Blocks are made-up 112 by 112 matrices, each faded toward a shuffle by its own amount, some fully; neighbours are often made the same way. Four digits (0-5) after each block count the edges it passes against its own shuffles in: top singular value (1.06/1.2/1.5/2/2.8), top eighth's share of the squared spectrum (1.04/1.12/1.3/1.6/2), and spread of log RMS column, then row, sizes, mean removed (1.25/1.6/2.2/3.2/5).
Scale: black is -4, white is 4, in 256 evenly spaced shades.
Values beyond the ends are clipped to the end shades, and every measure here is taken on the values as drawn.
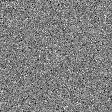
0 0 0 0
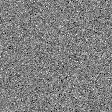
0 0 0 0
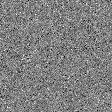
0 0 0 0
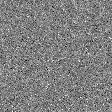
0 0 0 0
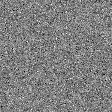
0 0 0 0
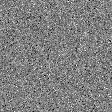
0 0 0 0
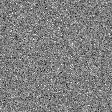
0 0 0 0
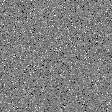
0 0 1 0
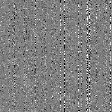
3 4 4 0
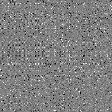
4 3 2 2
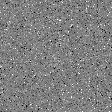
2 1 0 0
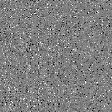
4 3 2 1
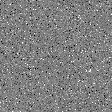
3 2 1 0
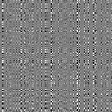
5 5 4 4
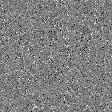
3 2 0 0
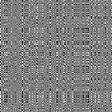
5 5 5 4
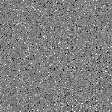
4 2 1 1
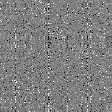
4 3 2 1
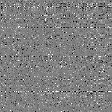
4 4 2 3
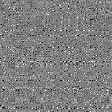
4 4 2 3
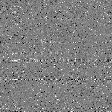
4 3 1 2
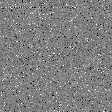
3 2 0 1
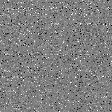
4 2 1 2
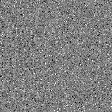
3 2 1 1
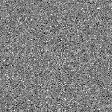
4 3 2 1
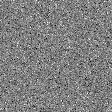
1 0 0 0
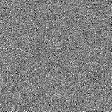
4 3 1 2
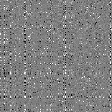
5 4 3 2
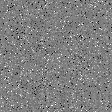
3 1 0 0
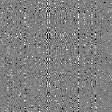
5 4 3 2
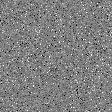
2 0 0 0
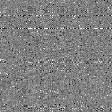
5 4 2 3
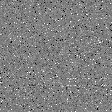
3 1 0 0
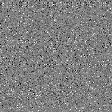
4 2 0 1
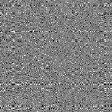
5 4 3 3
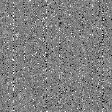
2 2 3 0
